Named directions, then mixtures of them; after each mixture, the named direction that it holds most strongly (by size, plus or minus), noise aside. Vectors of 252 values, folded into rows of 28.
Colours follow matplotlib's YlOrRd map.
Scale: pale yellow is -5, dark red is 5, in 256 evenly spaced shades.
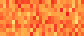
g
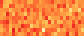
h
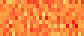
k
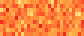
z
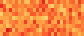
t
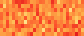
g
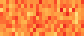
g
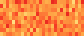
g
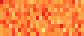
h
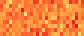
k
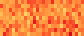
t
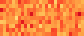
z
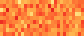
z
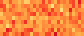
t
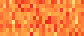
g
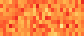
k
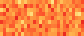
z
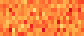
h
